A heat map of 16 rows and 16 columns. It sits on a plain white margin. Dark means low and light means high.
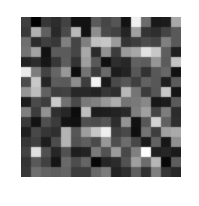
Odd rows or columns: none. Mirror symmetry: none. Ninth with the highest average: top right. Ninth with the lowest average: top left.
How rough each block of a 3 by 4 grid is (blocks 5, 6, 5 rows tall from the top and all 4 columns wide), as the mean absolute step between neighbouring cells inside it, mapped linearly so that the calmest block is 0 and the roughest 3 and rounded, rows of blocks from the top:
1 2 2 1 / 2 2 1 2 / 0 1 1 3
